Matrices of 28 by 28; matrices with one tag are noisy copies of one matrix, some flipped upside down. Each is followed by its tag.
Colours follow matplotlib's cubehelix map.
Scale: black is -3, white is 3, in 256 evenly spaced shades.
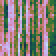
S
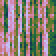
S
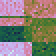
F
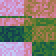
F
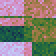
F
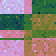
F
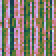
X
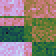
F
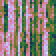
S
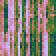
S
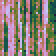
S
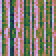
X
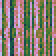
X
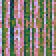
X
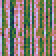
X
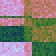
F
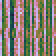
X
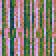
X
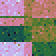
F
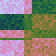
F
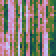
S
